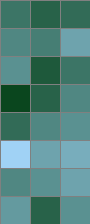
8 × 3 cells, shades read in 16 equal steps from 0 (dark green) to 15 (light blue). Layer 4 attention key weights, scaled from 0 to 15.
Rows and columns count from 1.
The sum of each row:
12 23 15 10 19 36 25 20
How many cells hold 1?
0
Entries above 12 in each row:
0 0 0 0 0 1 0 0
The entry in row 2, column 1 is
7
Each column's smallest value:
0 2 4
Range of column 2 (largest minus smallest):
8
